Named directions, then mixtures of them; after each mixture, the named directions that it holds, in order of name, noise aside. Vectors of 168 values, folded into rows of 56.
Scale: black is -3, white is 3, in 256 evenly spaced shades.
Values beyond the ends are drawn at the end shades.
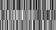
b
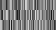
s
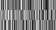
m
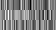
b, m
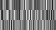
b, s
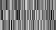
s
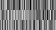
b, m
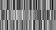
b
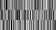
m, s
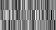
m, s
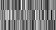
m, s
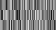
s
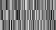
s
